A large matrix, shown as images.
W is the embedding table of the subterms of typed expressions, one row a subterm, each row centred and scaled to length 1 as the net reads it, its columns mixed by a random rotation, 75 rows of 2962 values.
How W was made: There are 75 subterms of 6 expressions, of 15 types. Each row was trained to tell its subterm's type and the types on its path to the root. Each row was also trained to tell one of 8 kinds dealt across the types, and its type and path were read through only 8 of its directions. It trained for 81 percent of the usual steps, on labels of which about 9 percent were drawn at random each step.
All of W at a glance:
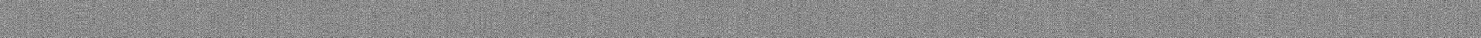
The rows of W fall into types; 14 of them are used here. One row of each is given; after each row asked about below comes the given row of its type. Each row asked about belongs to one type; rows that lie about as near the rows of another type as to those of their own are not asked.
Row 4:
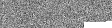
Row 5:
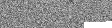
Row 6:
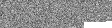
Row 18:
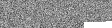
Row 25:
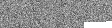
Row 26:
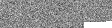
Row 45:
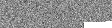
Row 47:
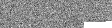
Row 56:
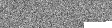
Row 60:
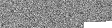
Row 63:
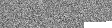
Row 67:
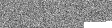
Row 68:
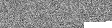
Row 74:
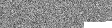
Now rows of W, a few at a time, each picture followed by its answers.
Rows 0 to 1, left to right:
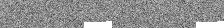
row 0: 5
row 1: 5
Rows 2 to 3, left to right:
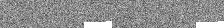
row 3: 25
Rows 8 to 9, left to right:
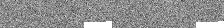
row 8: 63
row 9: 67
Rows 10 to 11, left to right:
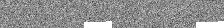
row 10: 67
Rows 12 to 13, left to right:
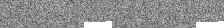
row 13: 25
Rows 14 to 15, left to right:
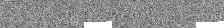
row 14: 60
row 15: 25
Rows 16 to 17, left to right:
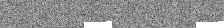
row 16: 4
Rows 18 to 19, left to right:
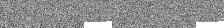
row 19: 47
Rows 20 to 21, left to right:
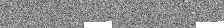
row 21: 5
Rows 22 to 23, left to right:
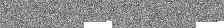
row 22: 68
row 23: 4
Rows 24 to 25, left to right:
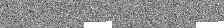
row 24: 26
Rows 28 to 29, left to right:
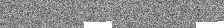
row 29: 45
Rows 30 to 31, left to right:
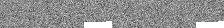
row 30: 18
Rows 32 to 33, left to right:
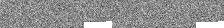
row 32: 26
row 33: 68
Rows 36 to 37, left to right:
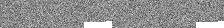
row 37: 60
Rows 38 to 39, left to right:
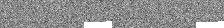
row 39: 63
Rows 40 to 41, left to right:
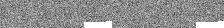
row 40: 4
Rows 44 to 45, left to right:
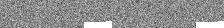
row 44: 26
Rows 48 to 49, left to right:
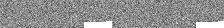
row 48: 60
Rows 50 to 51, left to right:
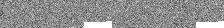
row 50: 6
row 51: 5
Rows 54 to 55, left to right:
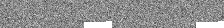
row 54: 63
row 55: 45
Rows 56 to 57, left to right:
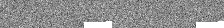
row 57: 4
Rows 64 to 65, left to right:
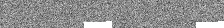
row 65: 63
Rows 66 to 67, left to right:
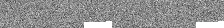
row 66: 68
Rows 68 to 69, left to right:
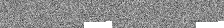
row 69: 60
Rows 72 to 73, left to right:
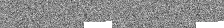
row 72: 56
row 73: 68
